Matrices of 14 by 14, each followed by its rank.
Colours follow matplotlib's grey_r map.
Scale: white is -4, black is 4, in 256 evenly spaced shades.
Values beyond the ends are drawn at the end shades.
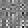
three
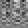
two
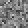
full rank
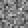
full rank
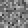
full rank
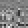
three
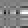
one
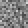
full rank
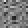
three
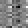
two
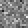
full rank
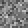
full rank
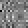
three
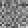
three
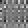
two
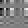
one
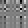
one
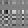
one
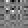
two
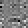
three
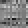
two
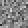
full rank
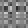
one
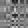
two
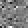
three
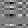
one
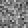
full rank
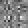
three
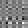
one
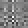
two
